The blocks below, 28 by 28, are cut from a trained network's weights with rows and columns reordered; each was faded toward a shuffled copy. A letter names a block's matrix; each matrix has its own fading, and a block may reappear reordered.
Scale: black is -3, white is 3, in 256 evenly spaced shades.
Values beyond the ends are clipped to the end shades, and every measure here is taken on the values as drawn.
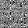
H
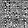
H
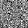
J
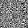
J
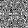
J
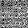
H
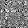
J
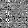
H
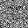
J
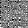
H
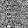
J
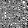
H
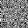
J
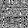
H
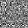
J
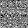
H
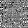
H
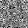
J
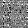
H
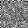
J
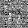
H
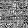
H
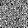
J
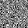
J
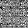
H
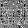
H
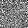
J
